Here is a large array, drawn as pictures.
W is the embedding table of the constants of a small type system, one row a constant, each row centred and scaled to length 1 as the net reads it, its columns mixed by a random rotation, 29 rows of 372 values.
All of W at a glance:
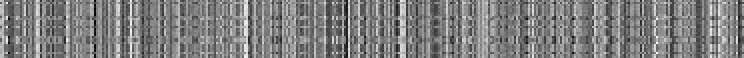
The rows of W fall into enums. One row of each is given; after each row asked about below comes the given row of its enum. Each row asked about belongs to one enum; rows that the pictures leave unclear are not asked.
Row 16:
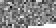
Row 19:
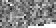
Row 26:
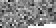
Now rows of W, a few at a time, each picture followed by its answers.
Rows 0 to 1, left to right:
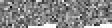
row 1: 19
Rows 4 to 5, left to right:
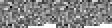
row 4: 16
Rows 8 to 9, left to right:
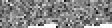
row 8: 19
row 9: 26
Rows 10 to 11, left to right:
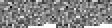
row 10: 16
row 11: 16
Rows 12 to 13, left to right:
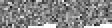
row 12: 16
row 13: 19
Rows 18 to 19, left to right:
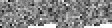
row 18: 26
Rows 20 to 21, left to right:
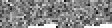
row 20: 19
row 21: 26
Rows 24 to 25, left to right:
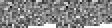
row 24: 16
